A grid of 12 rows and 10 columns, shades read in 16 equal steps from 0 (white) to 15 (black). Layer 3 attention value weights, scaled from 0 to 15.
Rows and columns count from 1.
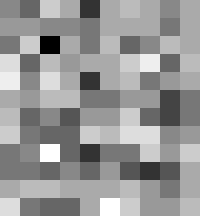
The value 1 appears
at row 4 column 8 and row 5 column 1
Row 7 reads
4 9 7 10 6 6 3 9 11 8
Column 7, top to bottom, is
4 5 9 3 4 6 3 2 8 10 4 3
